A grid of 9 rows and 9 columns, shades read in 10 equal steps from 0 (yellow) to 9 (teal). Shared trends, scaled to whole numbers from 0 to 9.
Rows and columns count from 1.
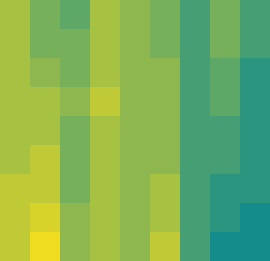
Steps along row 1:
up up down up up up down up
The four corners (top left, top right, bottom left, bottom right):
3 7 2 9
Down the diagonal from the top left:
3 5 5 2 4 4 7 8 9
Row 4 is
3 3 4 2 4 4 7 6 8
